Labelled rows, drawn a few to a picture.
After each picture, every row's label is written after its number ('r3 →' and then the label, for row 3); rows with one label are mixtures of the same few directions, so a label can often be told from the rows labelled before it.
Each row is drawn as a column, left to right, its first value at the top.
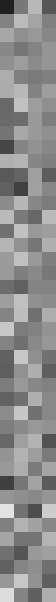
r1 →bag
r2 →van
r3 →bag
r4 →bag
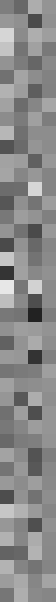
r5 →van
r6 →bag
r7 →van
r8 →van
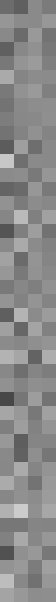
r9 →bag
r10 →bag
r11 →bag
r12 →bag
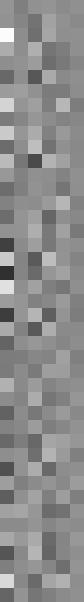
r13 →van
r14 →bag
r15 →bag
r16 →bag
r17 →van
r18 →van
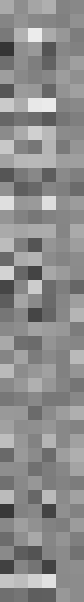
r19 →van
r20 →van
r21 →van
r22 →van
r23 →bag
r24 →van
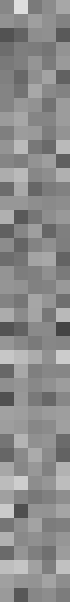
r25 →bag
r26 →bag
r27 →van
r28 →bag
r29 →bag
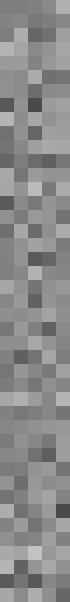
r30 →van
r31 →bag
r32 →van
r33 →bag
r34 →bag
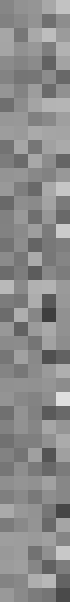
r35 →van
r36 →bag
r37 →van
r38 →van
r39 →bag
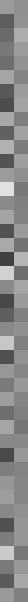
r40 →van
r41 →van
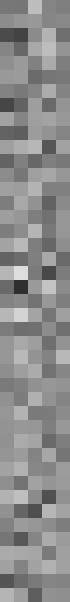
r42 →van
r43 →van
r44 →bag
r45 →van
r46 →bag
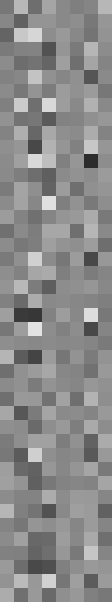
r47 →bag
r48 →van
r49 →bag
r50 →van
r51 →bag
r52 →bag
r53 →bag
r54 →bag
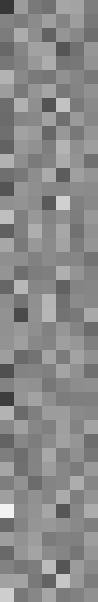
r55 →bag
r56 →van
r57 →bag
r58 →van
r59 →van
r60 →bag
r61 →bag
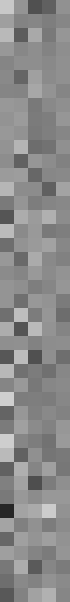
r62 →bag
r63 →bag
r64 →bag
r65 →bag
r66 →van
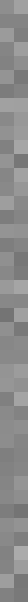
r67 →van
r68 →bag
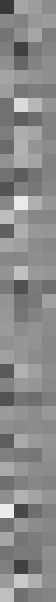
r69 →bag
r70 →van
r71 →van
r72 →van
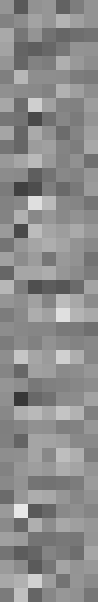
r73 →van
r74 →bag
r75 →van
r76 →van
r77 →van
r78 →van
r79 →bag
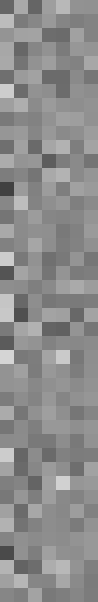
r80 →van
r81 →van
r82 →bag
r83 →bag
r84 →bag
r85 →van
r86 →bag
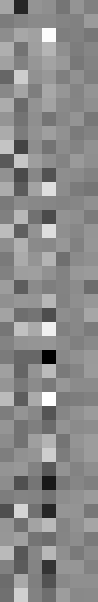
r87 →bag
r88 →bag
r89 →bag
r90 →bag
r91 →bag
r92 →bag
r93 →van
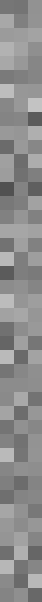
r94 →van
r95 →bag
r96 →van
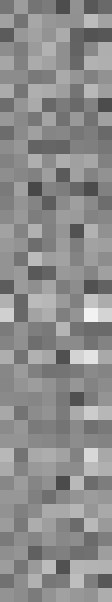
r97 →van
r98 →van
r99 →van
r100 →van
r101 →bag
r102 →bag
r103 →van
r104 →van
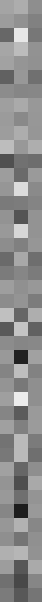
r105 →bag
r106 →bag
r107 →bag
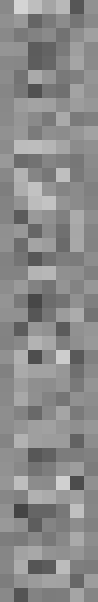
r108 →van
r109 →bag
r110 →van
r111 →van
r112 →bag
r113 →bag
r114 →van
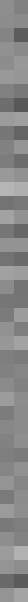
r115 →van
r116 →van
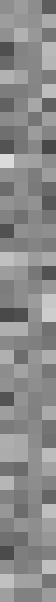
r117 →bag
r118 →bag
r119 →van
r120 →van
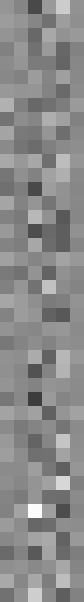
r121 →van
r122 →van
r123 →bag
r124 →van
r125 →bag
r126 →van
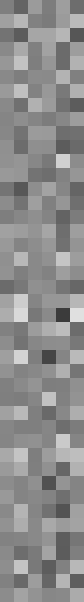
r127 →van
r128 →van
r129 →van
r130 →bag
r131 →bag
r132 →van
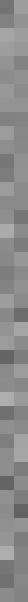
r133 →bag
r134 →bag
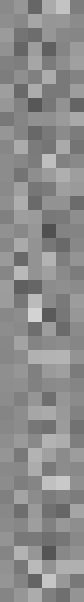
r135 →van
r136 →van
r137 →van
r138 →bag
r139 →bag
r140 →van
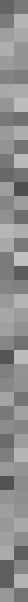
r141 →bag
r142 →van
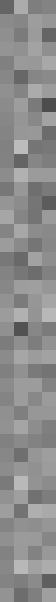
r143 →bag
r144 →bag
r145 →van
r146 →van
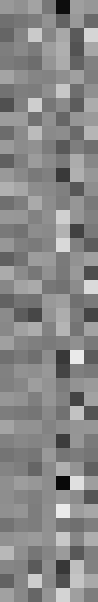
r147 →van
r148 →van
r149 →van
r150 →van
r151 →bag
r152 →bag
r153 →van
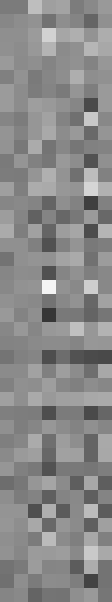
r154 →bag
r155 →bag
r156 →bag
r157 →van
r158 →bag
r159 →bag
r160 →van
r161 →bag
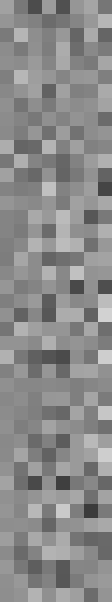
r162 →bag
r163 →bag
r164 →bag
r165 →van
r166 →bag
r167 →van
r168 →bag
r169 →van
